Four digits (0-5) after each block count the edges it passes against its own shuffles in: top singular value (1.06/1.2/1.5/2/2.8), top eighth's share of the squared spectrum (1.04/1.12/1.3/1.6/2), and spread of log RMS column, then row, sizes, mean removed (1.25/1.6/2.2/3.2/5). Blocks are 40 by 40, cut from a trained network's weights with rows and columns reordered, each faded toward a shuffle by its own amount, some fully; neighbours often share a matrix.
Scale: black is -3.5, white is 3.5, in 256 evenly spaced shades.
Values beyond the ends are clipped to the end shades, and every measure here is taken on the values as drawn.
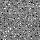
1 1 1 0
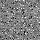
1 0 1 0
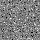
0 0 0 0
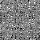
2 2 2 1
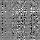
3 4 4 1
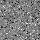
0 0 0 0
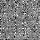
2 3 2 0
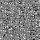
0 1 1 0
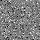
0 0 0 0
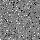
0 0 0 0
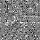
2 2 2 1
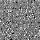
1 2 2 0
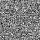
2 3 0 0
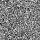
0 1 0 0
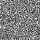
2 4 0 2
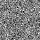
1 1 0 0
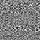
3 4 0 2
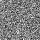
1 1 0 0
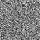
2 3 0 0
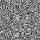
3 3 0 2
